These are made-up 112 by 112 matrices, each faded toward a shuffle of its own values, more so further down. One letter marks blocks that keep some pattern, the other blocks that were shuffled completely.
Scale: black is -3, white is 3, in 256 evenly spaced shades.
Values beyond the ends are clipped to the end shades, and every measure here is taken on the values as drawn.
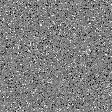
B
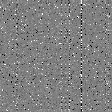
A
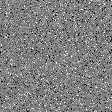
B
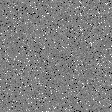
B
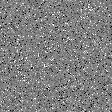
B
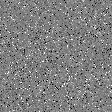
B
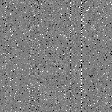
A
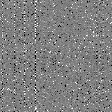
A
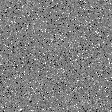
B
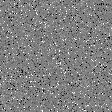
B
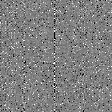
A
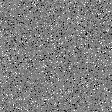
B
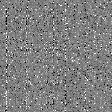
A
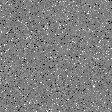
B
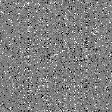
A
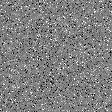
B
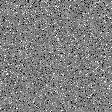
B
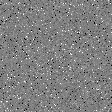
B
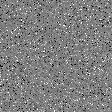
B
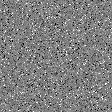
B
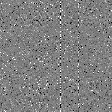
A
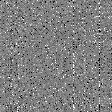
A
